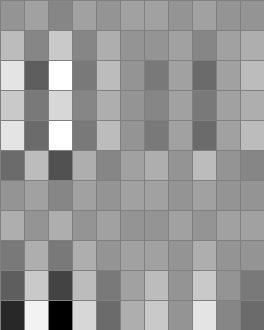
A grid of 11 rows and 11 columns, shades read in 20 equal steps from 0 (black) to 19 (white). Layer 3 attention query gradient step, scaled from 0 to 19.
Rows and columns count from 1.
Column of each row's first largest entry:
2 3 3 3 3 2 2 1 2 2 2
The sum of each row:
125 131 132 130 133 122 125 129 125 122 119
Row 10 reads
7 15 5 14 9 12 14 11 15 11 9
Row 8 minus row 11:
10 -7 13 -5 4 -2 -4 1 -6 2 4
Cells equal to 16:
2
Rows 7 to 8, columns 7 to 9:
12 11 12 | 11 12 11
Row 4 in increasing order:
9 9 10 10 11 12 12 13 13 15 16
